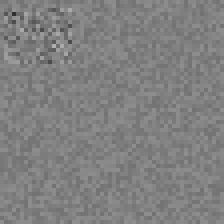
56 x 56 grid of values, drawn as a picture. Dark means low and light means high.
Mirror symmetry: none. Roughest part: top left. Odd rows or columns: none. Histogram: heavy tails on both sides. Slope: none. Odd patch: rougher, in the top left. Stripes: none.
